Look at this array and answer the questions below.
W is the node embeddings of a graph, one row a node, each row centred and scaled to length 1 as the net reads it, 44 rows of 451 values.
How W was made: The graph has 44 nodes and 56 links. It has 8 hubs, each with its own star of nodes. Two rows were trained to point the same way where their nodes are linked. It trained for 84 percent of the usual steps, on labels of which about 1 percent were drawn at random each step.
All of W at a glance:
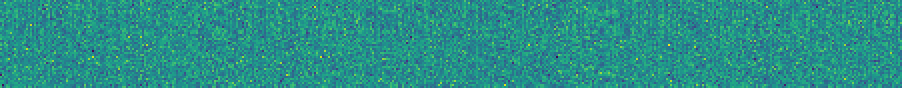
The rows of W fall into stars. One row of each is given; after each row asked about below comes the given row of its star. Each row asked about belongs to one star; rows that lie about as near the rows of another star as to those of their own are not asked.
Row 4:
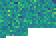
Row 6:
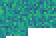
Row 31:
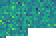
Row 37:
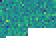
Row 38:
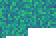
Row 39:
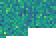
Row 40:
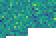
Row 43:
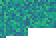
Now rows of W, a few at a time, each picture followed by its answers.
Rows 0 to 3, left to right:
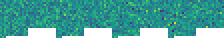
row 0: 39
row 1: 40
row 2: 4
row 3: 40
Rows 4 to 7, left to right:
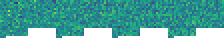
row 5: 6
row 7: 37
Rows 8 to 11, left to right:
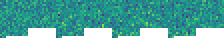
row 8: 4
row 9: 40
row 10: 37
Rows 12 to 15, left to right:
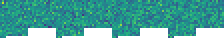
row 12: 37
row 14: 40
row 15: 31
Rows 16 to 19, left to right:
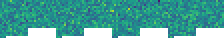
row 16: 31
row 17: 39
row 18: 43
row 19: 40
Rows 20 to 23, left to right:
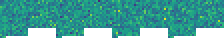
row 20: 39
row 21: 38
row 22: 37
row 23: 38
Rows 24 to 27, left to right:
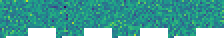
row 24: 38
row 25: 4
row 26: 6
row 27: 37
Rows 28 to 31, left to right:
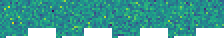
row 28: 4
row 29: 31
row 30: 40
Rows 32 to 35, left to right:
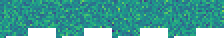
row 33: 6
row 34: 4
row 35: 37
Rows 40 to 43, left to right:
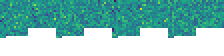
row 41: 6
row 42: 43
